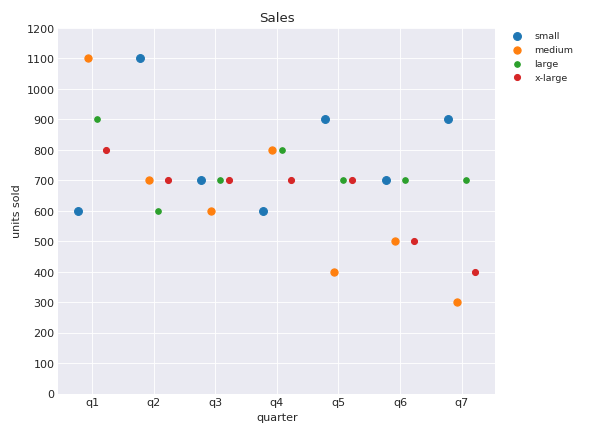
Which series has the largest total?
small
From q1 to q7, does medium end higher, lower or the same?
lower
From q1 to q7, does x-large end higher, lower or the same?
lower
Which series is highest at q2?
small
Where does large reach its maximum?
q1
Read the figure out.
Title: Sales
x-axis: quarter, ticks q1 q2 q3 q4 q5 q6 q7
y-axis: units sold, ticks 0 100 200 300 400 500 600 700 800 900 1000 1100 1200
Legend: small, medium, large, x-large
Values:
small: 600 1100 700 600 900 700 900
medium: 1100 700 600 800 400 500 300
large: 900 600 700 800 700 700 700
x-large: 800 700 700 700 700 500 400
